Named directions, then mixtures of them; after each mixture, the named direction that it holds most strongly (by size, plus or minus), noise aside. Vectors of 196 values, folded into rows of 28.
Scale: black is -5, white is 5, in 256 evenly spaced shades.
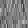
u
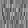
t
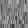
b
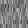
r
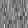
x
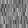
r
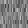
r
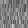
b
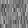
r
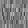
t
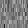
x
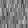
u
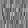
t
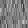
u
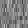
x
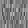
t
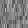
x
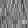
u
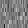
x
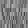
t
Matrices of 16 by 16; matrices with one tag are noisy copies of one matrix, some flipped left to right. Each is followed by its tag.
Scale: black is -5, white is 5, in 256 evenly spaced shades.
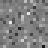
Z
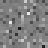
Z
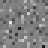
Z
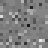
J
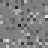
J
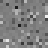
J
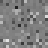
J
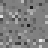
J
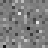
Z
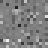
J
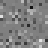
J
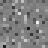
Z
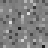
Z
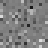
J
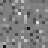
Z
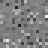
J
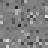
J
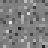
Z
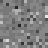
J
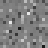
Z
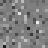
Z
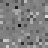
J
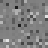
J
